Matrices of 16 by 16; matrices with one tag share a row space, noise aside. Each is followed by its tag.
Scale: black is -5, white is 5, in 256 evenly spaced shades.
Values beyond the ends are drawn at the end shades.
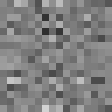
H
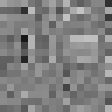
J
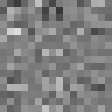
H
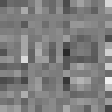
J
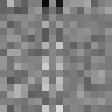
H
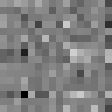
J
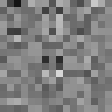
H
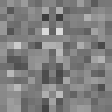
H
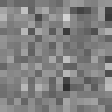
J
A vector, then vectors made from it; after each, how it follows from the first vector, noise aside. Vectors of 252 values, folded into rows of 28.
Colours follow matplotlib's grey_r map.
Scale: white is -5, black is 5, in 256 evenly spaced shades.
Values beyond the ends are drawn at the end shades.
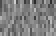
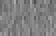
shrunk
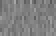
shrunk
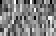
scaled up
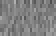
shrunk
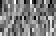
scaled up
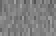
shrunk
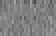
shrunk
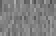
shrunk
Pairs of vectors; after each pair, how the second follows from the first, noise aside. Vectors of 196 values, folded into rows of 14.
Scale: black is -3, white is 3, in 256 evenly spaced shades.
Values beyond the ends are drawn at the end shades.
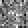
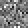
shuffled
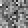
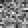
shuffled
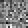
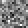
shuffled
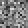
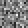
shuffled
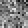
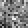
reversed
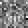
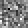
shuffled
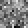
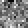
reversed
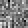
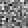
shuffled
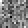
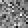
shuffled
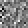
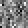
shuffled
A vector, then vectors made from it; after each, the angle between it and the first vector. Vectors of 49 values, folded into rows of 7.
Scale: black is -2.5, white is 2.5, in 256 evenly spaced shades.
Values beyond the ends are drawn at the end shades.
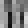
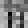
nearly parallel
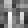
nearly opposite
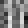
nearly opposite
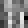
nearly opposite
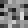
partly opposed
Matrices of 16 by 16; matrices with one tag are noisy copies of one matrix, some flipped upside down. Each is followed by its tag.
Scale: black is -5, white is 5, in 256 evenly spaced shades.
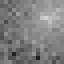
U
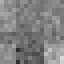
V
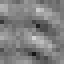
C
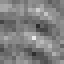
C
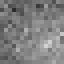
U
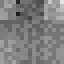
V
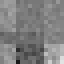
V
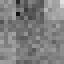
V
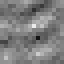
C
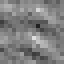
C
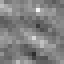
C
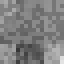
V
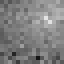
U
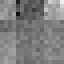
V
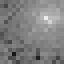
U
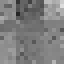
V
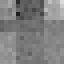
V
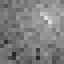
U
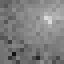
U
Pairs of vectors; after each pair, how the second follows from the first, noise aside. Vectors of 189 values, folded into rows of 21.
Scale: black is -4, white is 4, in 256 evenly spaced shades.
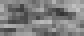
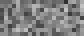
shuffled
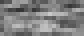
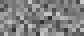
shuffled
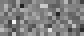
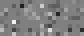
partly zeroed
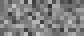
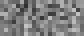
shuffled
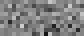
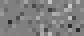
partly zeroed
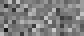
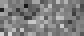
shuffled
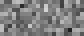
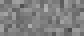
shrunk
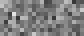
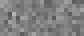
shrunk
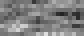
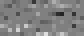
partly zeroed
